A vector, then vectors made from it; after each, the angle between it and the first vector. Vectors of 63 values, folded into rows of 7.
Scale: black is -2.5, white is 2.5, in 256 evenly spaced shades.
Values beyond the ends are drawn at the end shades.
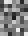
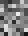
partly opposed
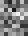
partly opposed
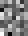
partly aligned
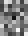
nearly parallel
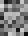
nearly opposite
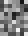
nearly parallel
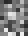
partly opposed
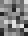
orthogonal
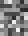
nearly parallel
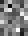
partly aligned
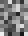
partly aligned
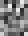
orthogonal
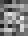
partly opposed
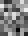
nearly opposite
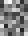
nearly parallel
